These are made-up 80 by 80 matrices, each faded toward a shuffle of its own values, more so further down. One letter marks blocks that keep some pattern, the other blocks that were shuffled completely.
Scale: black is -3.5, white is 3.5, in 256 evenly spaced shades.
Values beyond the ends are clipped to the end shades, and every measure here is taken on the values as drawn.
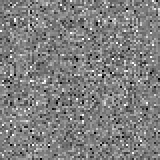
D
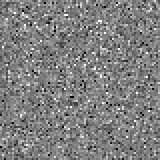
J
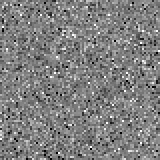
J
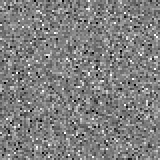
J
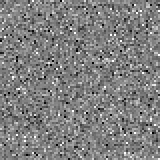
J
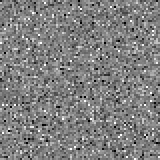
J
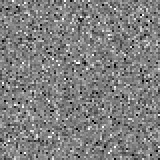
J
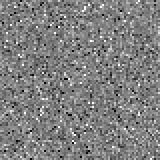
J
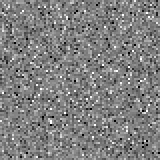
J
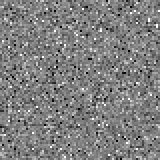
J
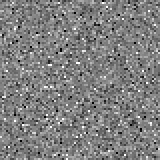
J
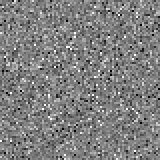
J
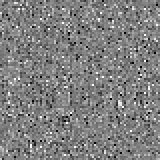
D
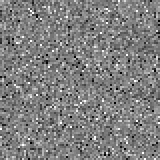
J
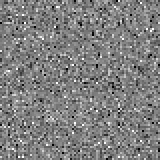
D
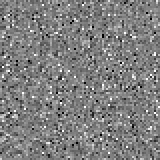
D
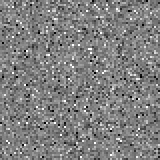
J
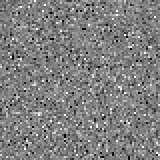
J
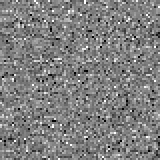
D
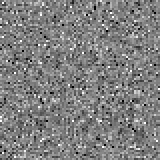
D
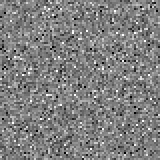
J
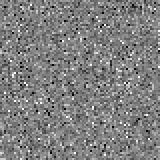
D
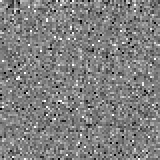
D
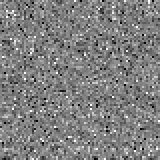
D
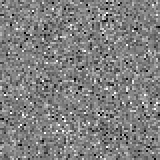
D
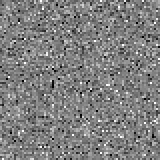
D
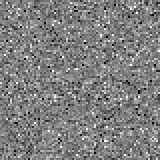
D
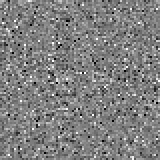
D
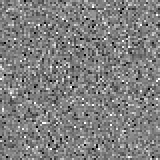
D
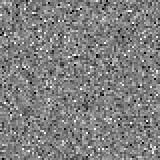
J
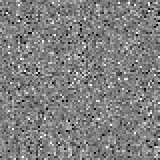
D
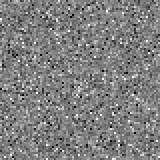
J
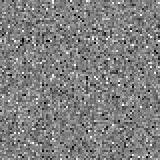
D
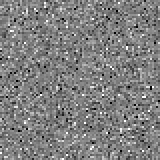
D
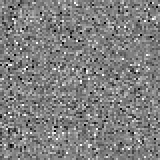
D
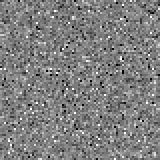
J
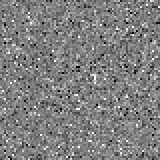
D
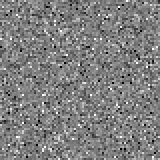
J
